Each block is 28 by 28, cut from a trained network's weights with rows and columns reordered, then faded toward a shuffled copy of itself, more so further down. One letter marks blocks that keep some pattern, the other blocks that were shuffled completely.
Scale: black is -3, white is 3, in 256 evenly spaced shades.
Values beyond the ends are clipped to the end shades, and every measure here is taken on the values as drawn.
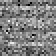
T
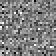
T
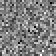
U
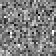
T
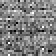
T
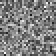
U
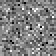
U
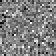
U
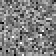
U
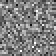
U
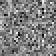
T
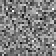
U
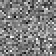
U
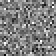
T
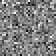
T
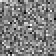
U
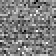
T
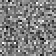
U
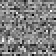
T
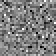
U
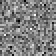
U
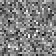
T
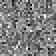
U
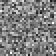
U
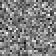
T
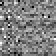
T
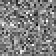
U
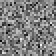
U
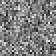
T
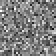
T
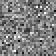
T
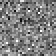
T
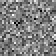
U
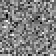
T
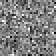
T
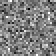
U
